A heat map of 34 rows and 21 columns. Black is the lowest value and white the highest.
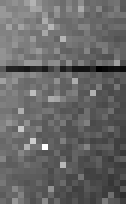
Average level on the scale: 40%. Mirror symmetry: none. Slope: up to the top left. Ninth with the highest average: top left. Histogram: heavy tails on both sides. Odd lines: row 12.
